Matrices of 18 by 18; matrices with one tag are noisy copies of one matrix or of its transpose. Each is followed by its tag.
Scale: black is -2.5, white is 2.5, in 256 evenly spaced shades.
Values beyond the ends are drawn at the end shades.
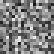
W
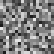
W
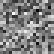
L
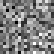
W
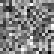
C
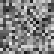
C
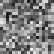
L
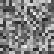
C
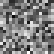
L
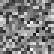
L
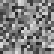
L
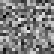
W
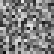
W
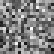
W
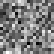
L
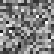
C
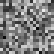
C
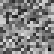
L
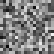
C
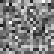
C
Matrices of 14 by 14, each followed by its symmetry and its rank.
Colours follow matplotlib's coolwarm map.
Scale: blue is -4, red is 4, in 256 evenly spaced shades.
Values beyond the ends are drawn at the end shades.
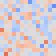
antisymmetric, full rank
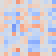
neither, rank three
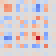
symmetric, rank two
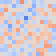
neither, full rank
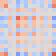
symmetric, rank two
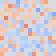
neither, full rank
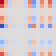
neither, rank one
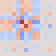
symmetric, rank two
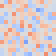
neither, full rank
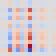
neither, rank one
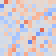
antisymmetric, full rank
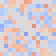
antisymmetric, full rank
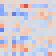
neither, rank three
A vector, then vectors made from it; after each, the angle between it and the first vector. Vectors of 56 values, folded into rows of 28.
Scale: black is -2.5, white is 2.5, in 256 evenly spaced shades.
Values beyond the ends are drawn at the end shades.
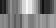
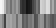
nearly opposite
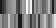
partly aligned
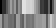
nearly parallel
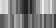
nearly opposite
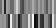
orthogonal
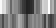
nearly opposite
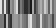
partly opposed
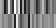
orthogonal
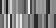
orthogonal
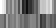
nearly opposite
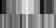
nearly parallel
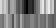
nearly opposite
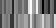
partly aligned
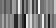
orthogonal
